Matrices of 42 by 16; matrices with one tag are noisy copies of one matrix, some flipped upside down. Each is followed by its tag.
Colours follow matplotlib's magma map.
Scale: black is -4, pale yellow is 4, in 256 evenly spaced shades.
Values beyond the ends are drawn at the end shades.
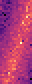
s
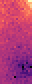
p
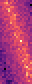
s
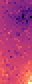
p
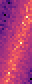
s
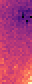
p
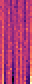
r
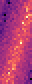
s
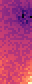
p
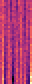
r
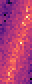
s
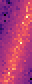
s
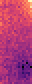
p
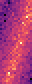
s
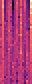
r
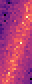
s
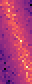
s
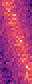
s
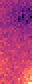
p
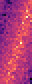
s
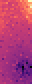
p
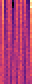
r
